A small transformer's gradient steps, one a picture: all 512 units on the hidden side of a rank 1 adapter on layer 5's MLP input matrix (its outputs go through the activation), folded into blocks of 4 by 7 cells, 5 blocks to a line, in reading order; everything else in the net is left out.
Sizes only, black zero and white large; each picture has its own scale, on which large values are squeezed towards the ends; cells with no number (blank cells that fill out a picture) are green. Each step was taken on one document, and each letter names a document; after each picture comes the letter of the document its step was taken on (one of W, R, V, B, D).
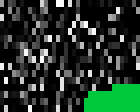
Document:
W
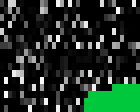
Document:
W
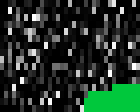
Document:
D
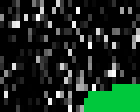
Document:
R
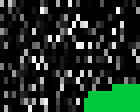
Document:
W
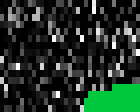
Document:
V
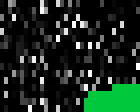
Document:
W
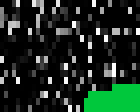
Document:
R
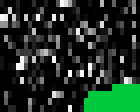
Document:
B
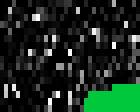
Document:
V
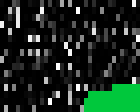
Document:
V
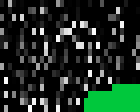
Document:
W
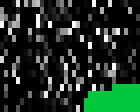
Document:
R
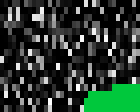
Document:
V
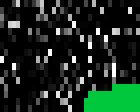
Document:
R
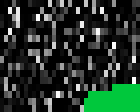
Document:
V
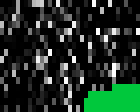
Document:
R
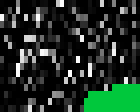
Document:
B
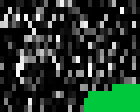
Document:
B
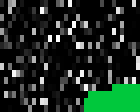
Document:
W
